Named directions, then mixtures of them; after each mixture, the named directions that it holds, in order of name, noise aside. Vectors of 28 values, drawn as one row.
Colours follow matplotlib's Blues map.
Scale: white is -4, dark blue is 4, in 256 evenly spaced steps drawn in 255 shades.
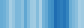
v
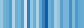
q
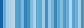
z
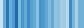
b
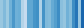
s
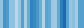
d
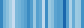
d, z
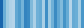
z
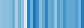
d, q, s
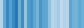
b, v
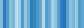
d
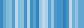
b, d, q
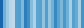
z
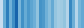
b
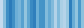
b, v, z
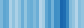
d, v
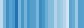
b, v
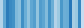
s, z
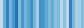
b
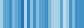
q, v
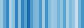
b, d, z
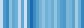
b, d, s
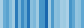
b, q, z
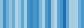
d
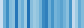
b, q, v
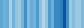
d, q, v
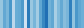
q
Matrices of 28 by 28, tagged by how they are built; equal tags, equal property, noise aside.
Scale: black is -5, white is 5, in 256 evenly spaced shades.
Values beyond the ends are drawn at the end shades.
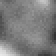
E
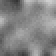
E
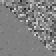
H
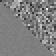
H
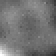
E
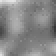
E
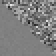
H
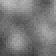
E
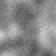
E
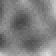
E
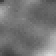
E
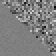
H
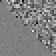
H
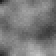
E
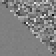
H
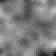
E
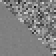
H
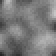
E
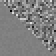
H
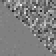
H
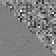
H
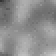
E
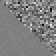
H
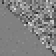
H
